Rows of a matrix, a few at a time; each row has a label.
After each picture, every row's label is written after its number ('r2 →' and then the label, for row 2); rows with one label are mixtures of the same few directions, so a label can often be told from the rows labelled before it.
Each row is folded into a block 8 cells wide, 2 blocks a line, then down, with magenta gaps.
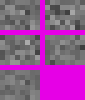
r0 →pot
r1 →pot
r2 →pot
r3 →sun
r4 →pot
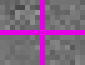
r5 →sun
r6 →pot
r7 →sun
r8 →pot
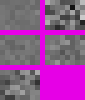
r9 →sun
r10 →pot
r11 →pot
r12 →sun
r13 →sun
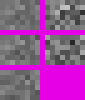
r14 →sun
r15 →sun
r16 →sun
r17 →pot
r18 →pot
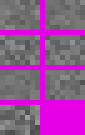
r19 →sun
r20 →sun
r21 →pot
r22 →pot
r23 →pot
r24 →sun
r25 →pot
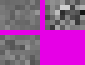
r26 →sun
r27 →sun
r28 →pot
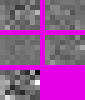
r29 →sun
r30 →pot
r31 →sun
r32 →sun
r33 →sun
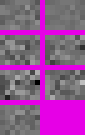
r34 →pot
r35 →pot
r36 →pot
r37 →sun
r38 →sun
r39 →sun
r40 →sun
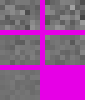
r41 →pot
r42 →pot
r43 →sun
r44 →pot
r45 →sun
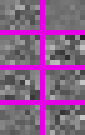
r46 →sun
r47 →pot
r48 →sun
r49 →sun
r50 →pot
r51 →sun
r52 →pot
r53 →sun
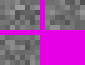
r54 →sun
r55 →sun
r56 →pot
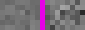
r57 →pot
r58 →sun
